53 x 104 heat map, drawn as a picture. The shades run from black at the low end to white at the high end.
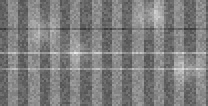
Rows 15, 27 and 35 differ from the rows beside them. Four bumps rise from the field. Upright stripes repeat 10 times across the table.
